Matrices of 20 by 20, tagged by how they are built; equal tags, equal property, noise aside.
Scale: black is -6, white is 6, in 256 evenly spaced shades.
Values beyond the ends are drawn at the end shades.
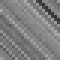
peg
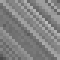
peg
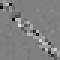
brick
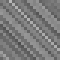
peg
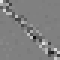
brick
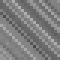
peg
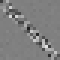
brick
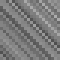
peg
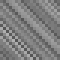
peg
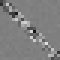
brick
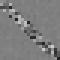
brick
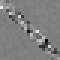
brick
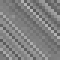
peg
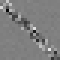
brick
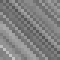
peg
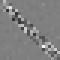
brick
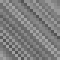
peg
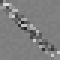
brick
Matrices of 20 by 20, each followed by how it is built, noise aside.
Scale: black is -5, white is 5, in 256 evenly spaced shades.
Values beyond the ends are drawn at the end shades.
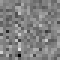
uneven columns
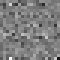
uneven rows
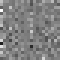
uneven columns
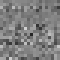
uneven rows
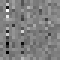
uneven columns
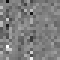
uneven columns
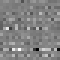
uneven rows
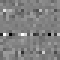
uneven rows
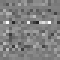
uneven rows
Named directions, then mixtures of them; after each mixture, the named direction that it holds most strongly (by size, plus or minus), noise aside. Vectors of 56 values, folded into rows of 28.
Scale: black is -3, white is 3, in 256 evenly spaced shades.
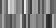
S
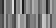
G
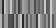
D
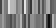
S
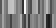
S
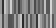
D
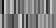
D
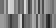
S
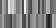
S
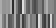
G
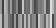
D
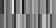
G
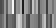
G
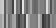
G
